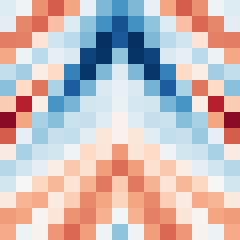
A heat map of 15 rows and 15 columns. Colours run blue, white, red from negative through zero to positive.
The centre is the smoothest part. On average the colour sits 50% of the way up the scale. The ninth with the lowest average is the top middle. It is mirror symmetric from left to right.
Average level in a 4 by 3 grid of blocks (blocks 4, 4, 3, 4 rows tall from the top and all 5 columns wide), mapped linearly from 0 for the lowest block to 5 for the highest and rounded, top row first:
404 | 323 | 343 | 555
